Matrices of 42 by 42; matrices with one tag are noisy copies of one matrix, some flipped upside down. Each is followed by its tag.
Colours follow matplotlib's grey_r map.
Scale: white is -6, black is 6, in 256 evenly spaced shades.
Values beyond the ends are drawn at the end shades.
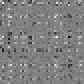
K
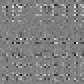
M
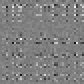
M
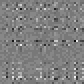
M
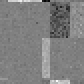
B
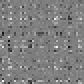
K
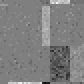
B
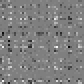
K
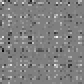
K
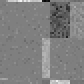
B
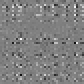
M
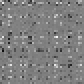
K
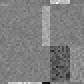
B
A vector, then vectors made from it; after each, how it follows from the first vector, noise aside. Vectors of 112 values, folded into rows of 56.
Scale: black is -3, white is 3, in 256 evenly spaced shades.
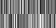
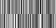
sign-scrambled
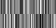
sign-scrambled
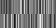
sign-scrambled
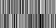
negated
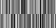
sign-scrambled
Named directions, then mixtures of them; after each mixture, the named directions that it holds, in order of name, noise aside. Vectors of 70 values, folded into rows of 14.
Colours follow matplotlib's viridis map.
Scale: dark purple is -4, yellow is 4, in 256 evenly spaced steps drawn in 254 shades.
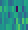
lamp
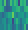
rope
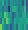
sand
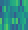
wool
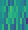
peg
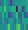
lamp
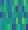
lamp, rope, wool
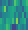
lamp, peg, wool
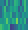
peg, sand, wool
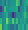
rope, sand, wool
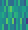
peg, rope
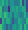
sand, wool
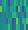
lamp, rope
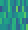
lamp, rope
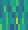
lamp, sand, wool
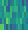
peg, sand
